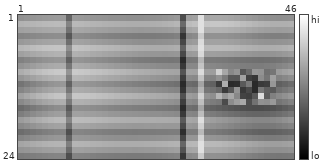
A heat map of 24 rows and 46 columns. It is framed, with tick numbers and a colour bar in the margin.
Odd patch: rougher, in the middle right. Stripes: horizontal, repeating 6 times. Odd lines: columns 9, 28 and 31. Average level on the scale: 60%. Ninth with the lowest average: middle right. Roughest part: middle right.
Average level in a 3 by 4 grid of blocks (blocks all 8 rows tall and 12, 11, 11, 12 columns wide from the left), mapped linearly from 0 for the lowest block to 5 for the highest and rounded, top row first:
5444
5520
4442
